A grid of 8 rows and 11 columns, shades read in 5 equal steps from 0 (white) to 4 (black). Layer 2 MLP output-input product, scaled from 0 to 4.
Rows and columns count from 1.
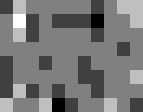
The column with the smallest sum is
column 2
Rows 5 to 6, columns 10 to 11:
2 2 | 2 1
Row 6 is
3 2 2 2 2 2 3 3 2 2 1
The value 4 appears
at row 2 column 8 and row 8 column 5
